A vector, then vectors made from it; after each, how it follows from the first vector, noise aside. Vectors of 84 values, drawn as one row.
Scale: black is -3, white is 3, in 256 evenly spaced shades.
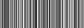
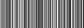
wrapped around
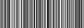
reversed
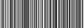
wrapped around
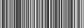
wrapped around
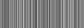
shrunk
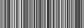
reversed
